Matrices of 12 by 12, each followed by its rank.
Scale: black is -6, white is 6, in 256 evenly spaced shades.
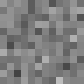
full rank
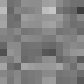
two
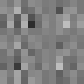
two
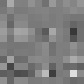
two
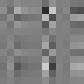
one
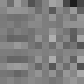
two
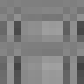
one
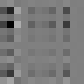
one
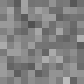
full rank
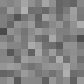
full rank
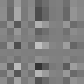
one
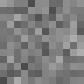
full rank
